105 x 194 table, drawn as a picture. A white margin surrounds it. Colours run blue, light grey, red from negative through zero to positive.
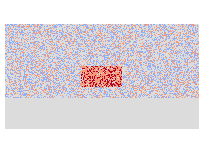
Ninth with the highest average: centre. Slope: none. Seam: horizontal, 70% of the way down, the bottom part calmer. Odd patch: higher, in the centre. Mirror symmetry: none.
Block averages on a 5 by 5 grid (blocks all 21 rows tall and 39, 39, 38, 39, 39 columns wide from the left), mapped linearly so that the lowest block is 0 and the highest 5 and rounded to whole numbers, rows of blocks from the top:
0 0 0 0 0 | 0 0 0 0 0 | 0 0 5 0 0 | 0 0 0 0 0 | 0 0 0 0 0
